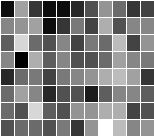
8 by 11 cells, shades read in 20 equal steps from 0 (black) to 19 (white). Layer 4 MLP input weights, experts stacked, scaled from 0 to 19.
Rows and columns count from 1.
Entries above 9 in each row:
2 6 4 5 5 4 5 5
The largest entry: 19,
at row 8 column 8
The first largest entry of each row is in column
2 8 2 3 9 2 3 8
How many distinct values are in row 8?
8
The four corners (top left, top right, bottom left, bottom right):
1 5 6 11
